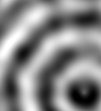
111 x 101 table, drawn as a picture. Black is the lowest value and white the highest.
No lone cell stands out from its neighbours. Overall the values sit about 50% of the way up the scale. The texture varies smoothly and slowly. Rings spread out from the bottom right. The bottom right is the ninth with the lowest average.
